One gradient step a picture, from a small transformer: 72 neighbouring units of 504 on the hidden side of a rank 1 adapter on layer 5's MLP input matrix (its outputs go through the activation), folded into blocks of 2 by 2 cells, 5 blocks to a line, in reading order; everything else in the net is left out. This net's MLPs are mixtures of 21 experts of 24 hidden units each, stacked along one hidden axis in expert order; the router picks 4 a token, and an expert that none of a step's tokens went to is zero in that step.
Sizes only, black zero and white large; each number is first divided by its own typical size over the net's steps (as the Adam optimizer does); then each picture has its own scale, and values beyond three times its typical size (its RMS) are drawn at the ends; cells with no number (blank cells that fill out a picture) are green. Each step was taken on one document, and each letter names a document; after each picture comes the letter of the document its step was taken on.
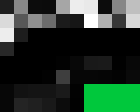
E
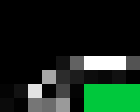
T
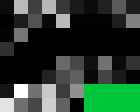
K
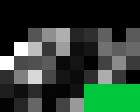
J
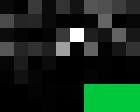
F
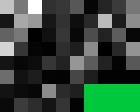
F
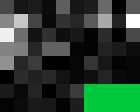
T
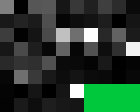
F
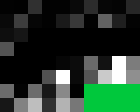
J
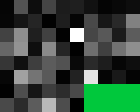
K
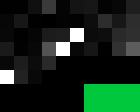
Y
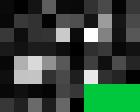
T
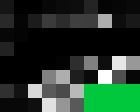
T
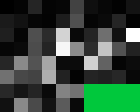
J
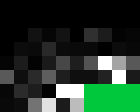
J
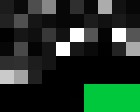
Y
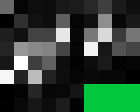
F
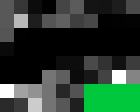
E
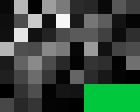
K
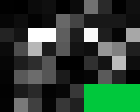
J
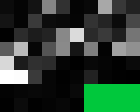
Y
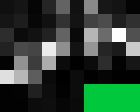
F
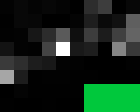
Y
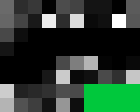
E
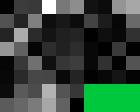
K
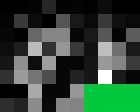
J
